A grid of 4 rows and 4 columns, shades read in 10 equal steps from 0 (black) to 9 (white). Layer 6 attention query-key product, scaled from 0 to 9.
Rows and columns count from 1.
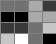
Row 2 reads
0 0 6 6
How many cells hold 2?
3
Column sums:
13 15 20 15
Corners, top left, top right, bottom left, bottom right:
4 2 7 0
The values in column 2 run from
0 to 9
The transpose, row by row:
4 0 2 7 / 4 0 2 9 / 6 6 4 4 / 2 6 7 0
